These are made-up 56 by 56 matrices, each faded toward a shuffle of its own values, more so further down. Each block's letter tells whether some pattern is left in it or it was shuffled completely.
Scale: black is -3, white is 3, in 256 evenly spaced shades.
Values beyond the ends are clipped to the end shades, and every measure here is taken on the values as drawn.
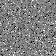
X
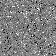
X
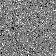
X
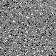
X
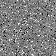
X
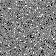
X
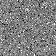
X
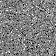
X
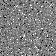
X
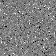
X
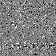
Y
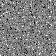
X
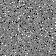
X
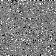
Y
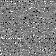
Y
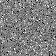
X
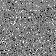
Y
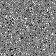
X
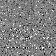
Y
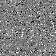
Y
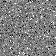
X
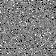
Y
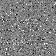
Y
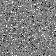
X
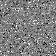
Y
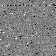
Y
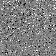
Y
